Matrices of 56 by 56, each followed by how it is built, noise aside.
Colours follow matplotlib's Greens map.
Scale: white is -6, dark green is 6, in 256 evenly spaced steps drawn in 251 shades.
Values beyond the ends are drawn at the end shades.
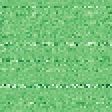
uneven rows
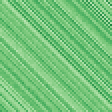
Toeplitz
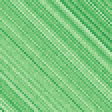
Toeplitz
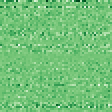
uneven rows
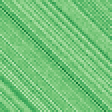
Toeplitz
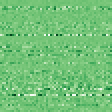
uneven rows
